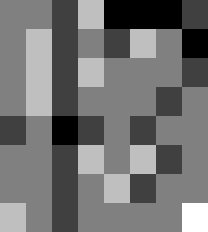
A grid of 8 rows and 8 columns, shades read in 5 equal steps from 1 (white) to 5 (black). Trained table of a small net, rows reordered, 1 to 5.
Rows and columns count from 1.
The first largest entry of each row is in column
5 8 3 3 3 3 3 3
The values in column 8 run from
1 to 5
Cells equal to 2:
10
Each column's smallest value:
2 2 4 2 2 2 3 1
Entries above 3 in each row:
5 3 2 2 4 2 2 1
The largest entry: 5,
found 5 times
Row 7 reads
3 3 4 3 2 4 3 3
